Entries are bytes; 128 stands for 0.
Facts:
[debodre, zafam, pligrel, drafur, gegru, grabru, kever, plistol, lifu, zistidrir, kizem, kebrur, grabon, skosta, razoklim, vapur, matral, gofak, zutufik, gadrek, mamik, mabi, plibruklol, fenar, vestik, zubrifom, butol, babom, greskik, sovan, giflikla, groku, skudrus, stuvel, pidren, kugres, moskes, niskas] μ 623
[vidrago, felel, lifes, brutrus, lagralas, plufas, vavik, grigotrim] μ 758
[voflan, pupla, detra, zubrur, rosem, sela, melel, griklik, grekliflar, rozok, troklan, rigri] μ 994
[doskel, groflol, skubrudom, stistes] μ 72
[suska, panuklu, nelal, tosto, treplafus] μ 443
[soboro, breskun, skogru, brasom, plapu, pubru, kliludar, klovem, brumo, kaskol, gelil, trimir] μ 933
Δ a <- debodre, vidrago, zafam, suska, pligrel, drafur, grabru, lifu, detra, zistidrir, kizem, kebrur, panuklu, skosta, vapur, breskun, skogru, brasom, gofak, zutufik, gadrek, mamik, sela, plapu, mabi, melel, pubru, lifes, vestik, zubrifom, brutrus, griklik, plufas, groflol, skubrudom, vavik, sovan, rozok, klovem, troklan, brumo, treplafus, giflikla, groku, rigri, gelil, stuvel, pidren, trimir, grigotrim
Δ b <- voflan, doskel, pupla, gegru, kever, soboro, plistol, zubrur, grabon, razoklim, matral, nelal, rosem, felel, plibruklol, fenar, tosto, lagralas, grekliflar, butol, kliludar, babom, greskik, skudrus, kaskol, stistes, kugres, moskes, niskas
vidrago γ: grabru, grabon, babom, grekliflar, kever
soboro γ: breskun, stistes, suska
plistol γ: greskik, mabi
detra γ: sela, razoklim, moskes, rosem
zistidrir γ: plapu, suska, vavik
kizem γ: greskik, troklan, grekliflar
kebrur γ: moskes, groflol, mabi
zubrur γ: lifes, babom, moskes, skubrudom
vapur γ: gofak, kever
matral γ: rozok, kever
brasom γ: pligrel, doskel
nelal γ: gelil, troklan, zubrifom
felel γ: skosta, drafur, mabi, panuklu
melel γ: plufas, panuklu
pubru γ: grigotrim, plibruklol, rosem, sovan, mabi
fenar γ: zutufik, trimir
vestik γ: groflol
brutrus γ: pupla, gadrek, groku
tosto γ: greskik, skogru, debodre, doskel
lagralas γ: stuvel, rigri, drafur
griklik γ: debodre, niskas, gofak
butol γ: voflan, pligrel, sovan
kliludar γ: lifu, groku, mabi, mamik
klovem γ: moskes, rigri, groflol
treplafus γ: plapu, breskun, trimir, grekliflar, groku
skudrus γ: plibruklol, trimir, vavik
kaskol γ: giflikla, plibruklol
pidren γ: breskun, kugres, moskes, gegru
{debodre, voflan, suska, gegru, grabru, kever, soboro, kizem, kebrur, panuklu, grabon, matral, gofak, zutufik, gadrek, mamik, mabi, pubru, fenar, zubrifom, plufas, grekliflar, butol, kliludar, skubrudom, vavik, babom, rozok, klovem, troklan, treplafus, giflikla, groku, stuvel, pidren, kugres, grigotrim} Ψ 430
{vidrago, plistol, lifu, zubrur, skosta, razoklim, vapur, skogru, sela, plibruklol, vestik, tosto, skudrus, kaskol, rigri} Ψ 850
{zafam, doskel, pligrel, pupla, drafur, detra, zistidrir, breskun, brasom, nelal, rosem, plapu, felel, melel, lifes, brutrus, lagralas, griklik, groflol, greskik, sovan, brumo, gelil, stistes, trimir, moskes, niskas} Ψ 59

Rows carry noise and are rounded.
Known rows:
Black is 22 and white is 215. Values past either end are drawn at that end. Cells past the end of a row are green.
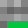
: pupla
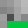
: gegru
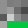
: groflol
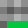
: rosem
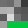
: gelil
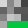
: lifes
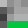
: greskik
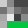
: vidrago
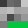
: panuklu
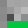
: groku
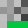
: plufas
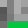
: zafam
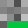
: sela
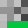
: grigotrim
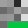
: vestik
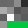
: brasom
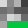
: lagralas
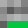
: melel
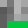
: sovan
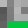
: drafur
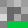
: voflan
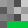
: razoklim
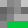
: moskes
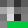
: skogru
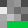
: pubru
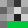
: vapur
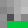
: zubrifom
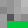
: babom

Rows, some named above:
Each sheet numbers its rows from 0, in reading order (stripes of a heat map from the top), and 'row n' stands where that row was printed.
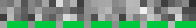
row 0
stistes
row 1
doskel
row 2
lagralas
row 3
groku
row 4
giflikla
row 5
kliludar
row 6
breskun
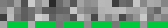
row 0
stistes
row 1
brutrus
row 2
skudrus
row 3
giflikla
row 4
panuklu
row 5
grekliflar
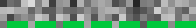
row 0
panuklu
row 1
lifes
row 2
zubrur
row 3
fenar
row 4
trimir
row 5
plibruklol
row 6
troklan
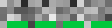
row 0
brutrus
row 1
plistol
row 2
vestik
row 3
skubrudom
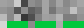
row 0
vavik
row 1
zistidrir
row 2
matral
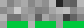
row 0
kever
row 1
pidren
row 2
suska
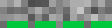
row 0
pupla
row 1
nelal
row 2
butol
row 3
griklik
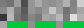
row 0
stistes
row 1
kizem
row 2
kebrur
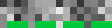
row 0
kaskol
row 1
groku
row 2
soboro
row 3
plibruklol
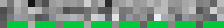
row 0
pligrel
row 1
treplafus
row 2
detra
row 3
brutrus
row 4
rozok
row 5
mabi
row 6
debodre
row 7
plibruklol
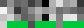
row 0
klovem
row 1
tosto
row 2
felel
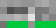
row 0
detra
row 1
rozok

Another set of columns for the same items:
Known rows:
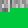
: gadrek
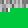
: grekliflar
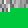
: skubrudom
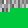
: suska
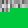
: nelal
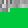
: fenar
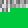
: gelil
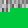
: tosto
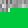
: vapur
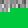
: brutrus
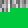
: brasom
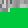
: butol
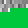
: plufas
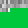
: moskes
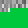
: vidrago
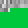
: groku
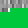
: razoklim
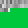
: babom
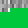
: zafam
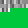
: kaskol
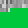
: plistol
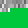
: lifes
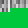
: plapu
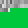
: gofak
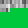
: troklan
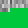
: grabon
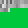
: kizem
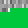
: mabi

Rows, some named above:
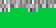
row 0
groflol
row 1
panuklu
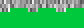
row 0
skubrudom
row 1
panuklu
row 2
melel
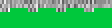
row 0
doskel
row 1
stistes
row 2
tosto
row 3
zistidrir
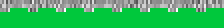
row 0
plistol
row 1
suska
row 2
lifes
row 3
greskik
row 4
vidrago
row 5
greskik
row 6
lifes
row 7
kliludar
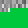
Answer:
vidrago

